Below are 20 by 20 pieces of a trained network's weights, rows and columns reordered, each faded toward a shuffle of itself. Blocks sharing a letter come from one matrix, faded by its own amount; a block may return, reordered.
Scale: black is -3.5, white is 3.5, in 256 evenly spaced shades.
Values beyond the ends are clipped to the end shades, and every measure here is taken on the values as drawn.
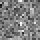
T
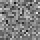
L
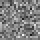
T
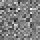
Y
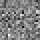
Y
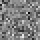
T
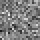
T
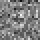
Y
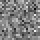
L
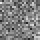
L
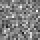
T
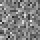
L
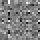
Y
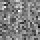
L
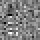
Y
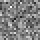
L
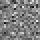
Y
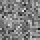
L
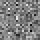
Y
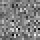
Y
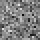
L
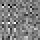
Y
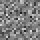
T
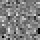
Y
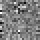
Y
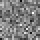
T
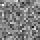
L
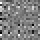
Y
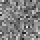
T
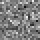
T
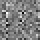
Y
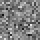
T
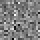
Y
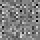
Y
